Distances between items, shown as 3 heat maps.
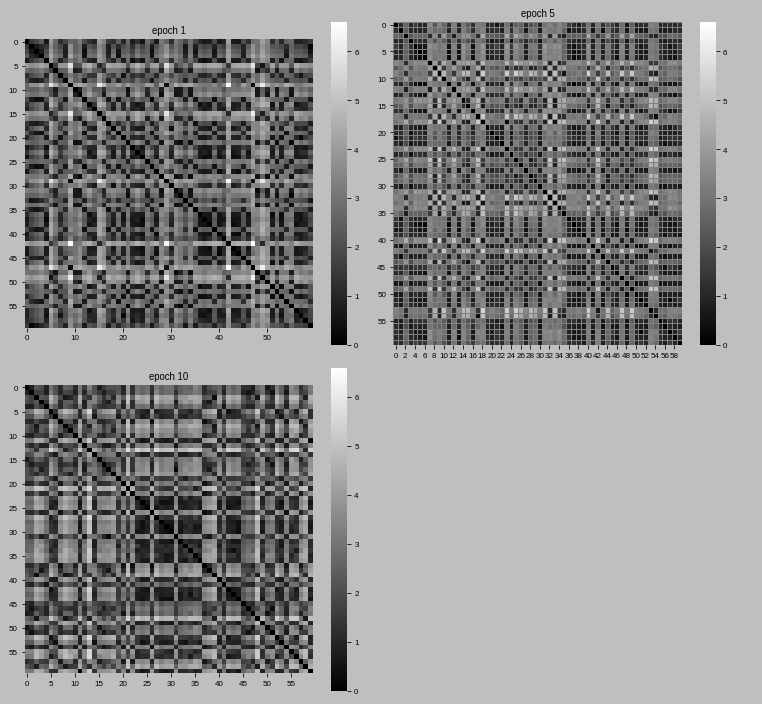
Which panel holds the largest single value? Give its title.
epoch 1
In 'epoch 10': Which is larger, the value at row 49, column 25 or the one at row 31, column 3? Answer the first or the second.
the first
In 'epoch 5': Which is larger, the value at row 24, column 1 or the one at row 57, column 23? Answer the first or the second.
the second
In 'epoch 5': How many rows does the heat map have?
60
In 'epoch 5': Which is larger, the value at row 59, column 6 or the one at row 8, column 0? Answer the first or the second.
the second
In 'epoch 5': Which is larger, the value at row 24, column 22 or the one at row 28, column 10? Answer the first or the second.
the second
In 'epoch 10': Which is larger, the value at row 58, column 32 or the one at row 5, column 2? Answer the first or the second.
the second
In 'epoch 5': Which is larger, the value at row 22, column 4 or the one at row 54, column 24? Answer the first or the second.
the second
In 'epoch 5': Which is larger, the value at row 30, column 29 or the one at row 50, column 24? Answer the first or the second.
the first
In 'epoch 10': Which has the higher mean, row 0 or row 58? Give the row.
58
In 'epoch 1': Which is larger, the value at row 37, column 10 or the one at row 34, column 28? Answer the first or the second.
the first
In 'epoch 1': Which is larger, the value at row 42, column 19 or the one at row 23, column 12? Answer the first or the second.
the first
